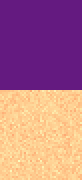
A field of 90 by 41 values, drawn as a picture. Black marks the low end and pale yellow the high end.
It is made of 2 by 1 panels. Panel 1,1: low, flat. Panel 2,1: very high, fine-grained, faint in contrast.
